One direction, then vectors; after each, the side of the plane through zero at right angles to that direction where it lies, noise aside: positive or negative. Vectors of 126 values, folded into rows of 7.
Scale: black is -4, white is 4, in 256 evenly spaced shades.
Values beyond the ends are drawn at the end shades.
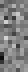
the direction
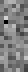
negative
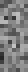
positive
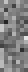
negative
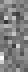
negative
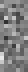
negative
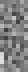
negative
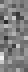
negative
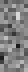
positive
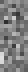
negative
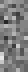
negative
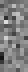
positive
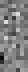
positive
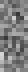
negative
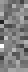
positive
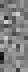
positive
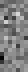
positive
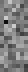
negative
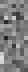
negative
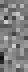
positive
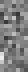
negative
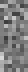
negative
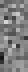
positive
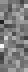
positive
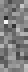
positive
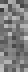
negative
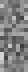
negative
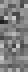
negative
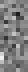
negative
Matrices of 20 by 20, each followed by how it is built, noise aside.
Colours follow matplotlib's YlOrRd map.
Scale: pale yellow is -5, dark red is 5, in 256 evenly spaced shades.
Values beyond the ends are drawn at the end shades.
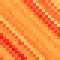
Toeplitz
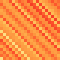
Toeplitz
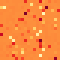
sparse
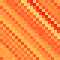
Toeplitz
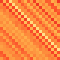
Toeplitz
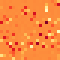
sparse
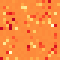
sparse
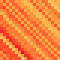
Toeplitz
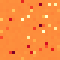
sparse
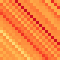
Toeplitz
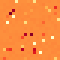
sparse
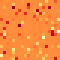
sparse
